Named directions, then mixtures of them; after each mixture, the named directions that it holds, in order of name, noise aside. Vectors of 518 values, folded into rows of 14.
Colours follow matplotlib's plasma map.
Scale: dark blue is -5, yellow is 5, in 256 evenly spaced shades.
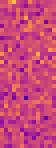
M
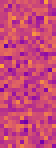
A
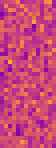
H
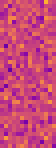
A, H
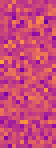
A, M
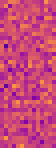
A, H, M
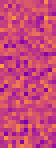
A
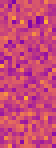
A, M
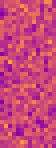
H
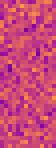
H, M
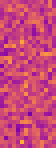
A, H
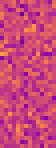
A, H, M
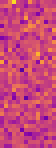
M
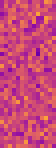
A, H, M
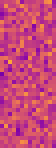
H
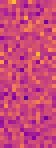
M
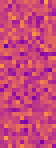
A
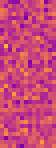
A, H, M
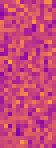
H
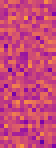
A, H, M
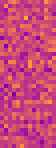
A, H, M
